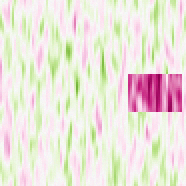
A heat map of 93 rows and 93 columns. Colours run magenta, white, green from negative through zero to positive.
Ninth with the lowest average: middle right. Odd patch: lower, in the middle right. Histogram: skewed, a long tail of low values.
